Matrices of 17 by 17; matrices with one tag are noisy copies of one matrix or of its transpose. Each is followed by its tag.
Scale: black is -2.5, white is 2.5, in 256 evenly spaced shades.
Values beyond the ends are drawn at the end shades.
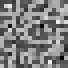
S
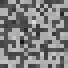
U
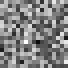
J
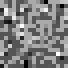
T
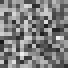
J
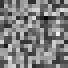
S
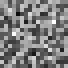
T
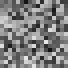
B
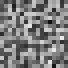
S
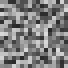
T
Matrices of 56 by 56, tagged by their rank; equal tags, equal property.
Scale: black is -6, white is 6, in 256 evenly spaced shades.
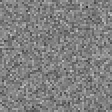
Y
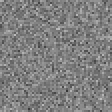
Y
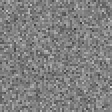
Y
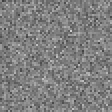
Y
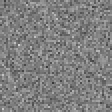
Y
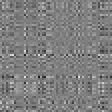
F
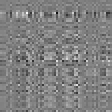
F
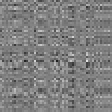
F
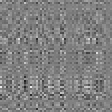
F
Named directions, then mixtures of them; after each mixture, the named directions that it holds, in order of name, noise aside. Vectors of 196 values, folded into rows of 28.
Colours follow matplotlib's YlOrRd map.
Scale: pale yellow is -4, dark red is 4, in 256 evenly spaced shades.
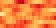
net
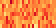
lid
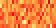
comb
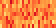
lid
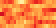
net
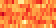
comb, net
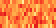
comb, lid, net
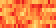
comb, net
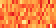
comb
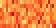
comb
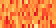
lid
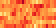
lid, net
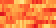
net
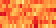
lid, net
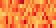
comb, lid, net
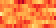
net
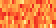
comb, lid, net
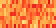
comb, lid, net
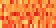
comb, lid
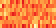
comb, lid, net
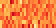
comb, lid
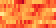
net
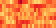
lid, net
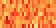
lid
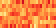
comb, lid, net
